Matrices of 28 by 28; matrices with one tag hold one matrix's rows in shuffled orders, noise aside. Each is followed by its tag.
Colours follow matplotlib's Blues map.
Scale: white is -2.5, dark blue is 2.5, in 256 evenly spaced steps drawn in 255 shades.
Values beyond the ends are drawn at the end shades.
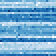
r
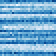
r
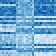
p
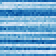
r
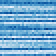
r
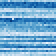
r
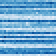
r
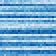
r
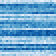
r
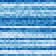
r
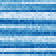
r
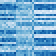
p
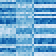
p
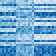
p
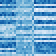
p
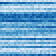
r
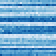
r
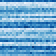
r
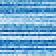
r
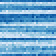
r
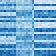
p
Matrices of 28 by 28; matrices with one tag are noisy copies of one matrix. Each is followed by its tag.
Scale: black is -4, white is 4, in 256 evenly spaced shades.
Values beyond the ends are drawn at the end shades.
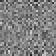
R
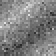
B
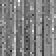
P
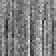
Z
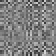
R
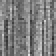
Z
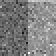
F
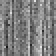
Z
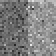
F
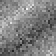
B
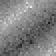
B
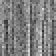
Z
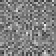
R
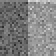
F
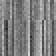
Z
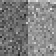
F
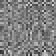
R
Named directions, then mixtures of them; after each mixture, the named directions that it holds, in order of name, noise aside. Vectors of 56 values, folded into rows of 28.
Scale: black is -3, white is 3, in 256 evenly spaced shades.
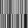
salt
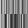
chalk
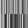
chalk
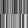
chalk, salt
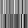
chalk, salt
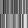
chalk, salt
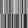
chalk, salt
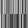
chalk, salt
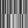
chalk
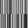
salt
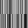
salt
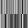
chalk, salt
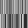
chalk, salt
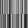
salt
